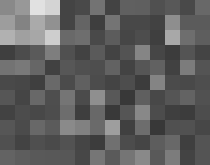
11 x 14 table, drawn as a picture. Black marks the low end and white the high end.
The bottom left is the smoothest part. An odd patch, higher than its surroundings, sits in the top left. The ninth with the highest average is the top left.
